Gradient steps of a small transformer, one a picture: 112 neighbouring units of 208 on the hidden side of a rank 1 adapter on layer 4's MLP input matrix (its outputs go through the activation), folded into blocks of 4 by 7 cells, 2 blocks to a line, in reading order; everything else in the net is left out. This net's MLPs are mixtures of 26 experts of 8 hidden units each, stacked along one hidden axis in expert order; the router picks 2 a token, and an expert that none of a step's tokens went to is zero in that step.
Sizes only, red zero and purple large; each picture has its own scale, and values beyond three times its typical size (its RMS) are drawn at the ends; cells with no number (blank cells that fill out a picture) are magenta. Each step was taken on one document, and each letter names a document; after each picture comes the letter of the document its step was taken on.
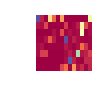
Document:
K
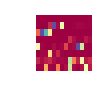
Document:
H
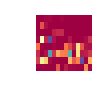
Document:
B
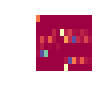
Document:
K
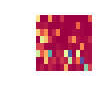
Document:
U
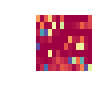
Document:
H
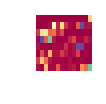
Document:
H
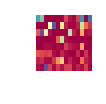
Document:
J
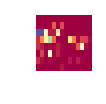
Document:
B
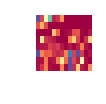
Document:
U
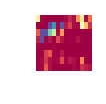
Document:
J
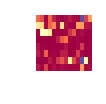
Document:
J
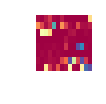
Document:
H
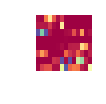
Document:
U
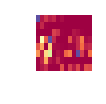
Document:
U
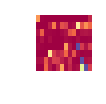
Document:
J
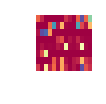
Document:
J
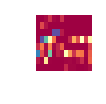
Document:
B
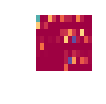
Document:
K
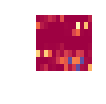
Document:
U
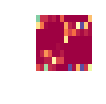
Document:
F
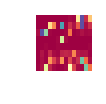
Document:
J
